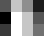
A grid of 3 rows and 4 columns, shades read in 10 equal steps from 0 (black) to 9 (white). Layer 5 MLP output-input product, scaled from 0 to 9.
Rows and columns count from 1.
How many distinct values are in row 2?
4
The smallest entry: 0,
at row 2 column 1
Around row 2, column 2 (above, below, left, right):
7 9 0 7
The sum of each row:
16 19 22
